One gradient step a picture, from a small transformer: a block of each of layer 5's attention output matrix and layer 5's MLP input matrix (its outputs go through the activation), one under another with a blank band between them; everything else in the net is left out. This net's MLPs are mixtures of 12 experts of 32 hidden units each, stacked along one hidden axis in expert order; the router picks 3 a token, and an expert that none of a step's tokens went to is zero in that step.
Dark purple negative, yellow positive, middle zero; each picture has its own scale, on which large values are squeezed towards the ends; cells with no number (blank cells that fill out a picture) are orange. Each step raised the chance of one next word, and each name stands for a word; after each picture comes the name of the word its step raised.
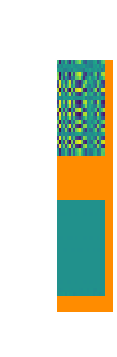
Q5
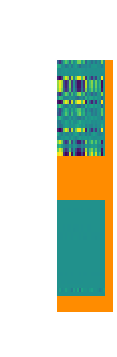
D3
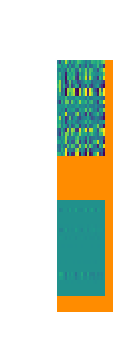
D3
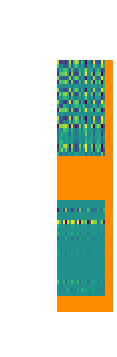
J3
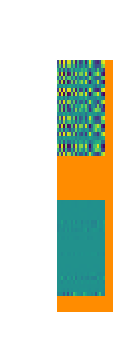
J3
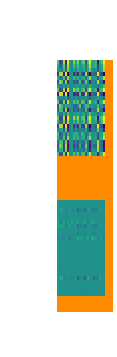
J3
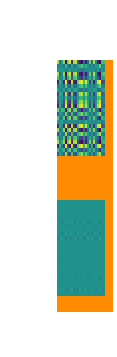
Q5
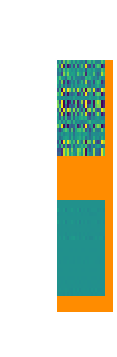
Q5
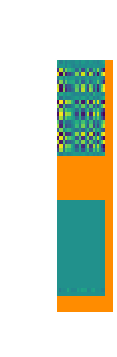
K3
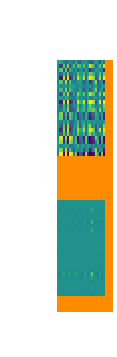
D3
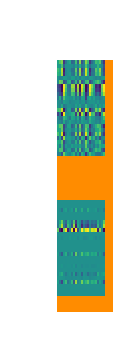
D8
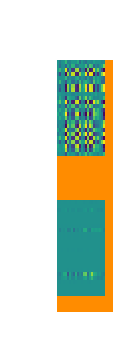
K3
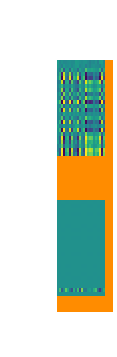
D3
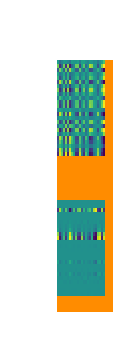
D3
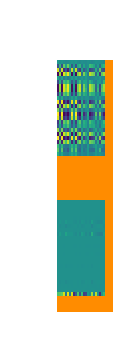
K3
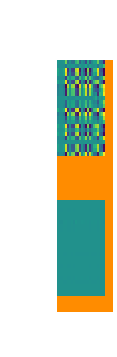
D8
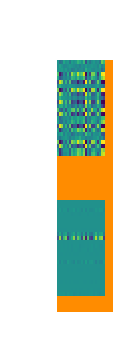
Q5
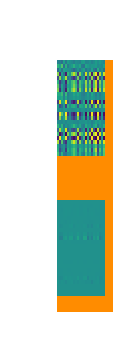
K3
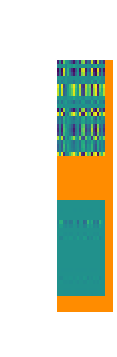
D8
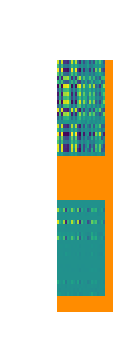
D8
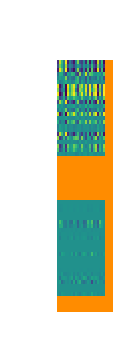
D8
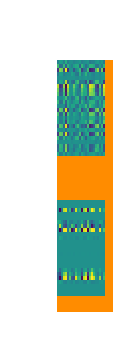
D8
